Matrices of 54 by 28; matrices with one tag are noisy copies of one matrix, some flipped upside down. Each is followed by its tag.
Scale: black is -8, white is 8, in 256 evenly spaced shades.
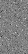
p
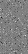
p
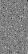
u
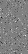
p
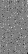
u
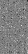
u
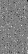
u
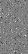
p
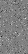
p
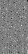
u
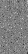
u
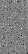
u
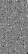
u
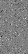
p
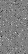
p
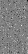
u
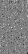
u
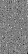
u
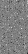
u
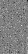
u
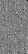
u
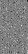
u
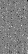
u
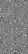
p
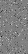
p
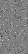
p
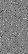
p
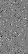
p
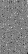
u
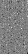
u
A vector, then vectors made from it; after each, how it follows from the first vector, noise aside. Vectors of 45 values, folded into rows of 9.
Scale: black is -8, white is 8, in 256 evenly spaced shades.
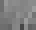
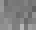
negated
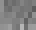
negated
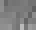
negated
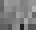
scaled up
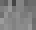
reversed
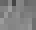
reversed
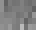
negated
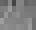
reversed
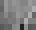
scaled up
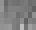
negated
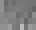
negated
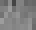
reversed
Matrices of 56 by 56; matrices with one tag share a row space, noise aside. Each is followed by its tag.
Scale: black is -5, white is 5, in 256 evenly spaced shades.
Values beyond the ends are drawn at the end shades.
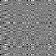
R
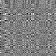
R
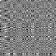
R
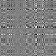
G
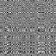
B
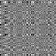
R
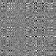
G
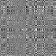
G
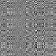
G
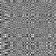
R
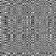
R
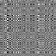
B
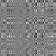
G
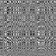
B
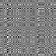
B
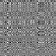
B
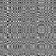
B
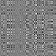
G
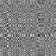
B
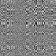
G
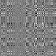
G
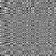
R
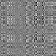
G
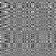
R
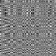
R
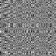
R
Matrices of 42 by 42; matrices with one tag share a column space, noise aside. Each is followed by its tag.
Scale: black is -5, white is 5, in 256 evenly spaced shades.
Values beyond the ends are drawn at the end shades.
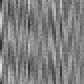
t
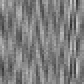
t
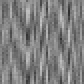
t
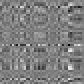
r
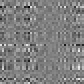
r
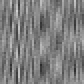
t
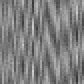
t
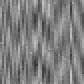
t
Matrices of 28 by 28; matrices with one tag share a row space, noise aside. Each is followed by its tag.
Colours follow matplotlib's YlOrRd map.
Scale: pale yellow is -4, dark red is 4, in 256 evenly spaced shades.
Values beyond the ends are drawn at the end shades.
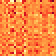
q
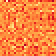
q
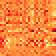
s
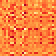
q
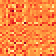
q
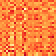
q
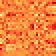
s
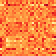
s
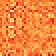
q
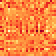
s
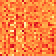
q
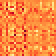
q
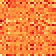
s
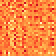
q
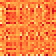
s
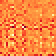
q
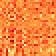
q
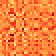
q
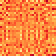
s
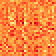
q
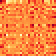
s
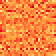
s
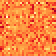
s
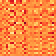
q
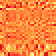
s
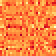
s
